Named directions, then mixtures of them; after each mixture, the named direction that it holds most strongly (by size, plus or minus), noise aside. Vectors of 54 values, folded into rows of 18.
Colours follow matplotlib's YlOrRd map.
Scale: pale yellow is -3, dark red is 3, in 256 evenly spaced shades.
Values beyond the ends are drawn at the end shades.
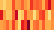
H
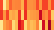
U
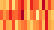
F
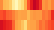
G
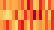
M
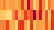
M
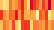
F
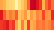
G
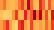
M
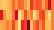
H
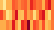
H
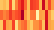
F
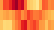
G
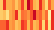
M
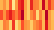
F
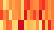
U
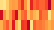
H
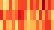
F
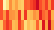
U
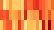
U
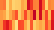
M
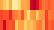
G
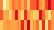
H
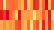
M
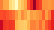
G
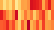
H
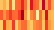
F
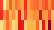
U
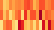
U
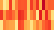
F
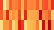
U
